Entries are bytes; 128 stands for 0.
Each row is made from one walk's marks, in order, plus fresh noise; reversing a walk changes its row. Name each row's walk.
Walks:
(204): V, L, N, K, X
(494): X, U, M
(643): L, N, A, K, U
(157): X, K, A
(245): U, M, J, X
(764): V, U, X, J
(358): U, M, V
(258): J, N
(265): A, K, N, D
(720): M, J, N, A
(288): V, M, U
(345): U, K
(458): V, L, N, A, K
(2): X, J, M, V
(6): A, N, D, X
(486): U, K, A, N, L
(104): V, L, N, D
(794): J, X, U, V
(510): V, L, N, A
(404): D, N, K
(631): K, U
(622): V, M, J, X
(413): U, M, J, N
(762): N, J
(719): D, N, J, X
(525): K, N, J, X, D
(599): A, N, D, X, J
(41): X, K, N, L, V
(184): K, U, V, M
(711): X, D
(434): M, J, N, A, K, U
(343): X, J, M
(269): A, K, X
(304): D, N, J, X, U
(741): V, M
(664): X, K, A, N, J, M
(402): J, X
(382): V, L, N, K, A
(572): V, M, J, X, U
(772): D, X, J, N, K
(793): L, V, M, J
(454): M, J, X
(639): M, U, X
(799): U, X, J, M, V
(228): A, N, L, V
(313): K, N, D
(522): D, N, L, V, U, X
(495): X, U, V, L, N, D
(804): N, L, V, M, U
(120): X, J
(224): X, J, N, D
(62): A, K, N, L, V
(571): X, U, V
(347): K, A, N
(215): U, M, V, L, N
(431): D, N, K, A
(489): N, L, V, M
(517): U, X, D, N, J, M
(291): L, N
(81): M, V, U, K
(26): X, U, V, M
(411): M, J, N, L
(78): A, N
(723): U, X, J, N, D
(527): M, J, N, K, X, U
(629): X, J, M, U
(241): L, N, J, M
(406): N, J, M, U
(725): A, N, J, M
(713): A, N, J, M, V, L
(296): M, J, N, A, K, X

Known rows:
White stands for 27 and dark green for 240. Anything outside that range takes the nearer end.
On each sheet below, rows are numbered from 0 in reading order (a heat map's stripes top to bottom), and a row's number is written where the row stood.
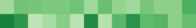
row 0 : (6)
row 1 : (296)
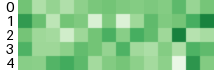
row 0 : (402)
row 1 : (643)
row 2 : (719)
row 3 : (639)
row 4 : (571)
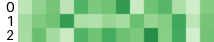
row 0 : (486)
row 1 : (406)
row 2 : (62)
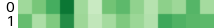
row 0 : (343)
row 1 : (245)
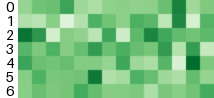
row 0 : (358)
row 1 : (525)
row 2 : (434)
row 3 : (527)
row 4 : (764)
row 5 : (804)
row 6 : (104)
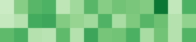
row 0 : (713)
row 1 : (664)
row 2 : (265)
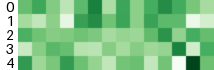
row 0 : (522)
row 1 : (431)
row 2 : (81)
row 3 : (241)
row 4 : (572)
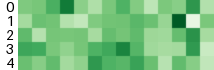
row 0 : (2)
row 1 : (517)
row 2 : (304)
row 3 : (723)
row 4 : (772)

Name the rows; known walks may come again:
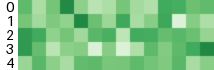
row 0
(245)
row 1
(157)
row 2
(720)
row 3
(643)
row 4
(313)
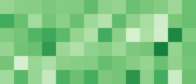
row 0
(345)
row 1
(288)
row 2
(599)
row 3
(358)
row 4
(402)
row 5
(62)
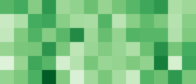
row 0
(413)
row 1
(664)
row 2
(228)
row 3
(215)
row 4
(725)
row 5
(494)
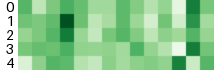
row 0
(794)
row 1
(629)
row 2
(343)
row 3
(26)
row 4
(241)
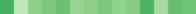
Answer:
(454)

